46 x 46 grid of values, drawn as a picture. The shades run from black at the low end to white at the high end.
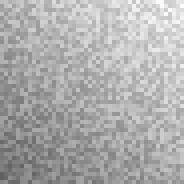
Slope: up to the top right. Grain: fine. Ninth with the lowest average: bottom left. Ninth with the highest average: top right.
